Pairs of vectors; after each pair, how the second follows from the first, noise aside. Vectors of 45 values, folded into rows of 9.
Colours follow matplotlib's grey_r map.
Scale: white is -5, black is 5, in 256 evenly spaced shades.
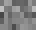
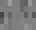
partly zeroed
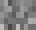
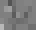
partly zeroed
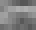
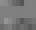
partly zeroed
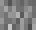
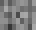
sign-scrambled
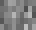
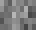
sign-scrambled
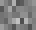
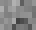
sign-scrambled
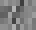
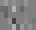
partly zeroed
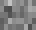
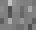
partly zeroed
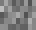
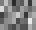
scaled up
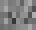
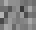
reversed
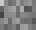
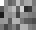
scaled up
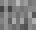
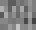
reversed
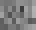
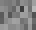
sign-scrambled
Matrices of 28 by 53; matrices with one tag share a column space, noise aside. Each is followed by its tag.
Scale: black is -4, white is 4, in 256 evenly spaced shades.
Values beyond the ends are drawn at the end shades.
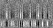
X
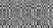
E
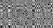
E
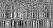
X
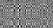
E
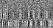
X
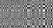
E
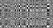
E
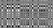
E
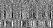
X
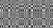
E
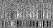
X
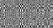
E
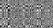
E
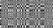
E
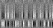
X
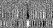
X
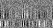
X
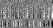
X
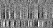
X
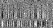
X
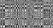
E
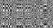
E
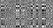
E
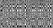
E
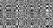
E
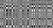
E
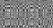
E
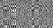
E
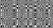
E
